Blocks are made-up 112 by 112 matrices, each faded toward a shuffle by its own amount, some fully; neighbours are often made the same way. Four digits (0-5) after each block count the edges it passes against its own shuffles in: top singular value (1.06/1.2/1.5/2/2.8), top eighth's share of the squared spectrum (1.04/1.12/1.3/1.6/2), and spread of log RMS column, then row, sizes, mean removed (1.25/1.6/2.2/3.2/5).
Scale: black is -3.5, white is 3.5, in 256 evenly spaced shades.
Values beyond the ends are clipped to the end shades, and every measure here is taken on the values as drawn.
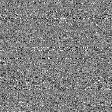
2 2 0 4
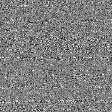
1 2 0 4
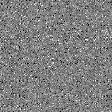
4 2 1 1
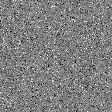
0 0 0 0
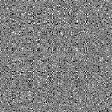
5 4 3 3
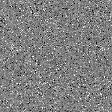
3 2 1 0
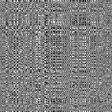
5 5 4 4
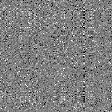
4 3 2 2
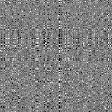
5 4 3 3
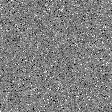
2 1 0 0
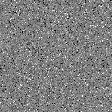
3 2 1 0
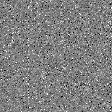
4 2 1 1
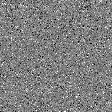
3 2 0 0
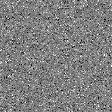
3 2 1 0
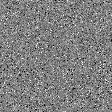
0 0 1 0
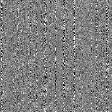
2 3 4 0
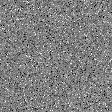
0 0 0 0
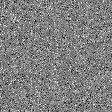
0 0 0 0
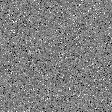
0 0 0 0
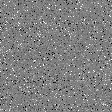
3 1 0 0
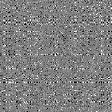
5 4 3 3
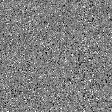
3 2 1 0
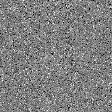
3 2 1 0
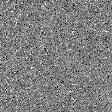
3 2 2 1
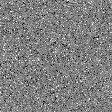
2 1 0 0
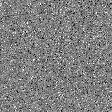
3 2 0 0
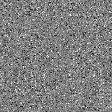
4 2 1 1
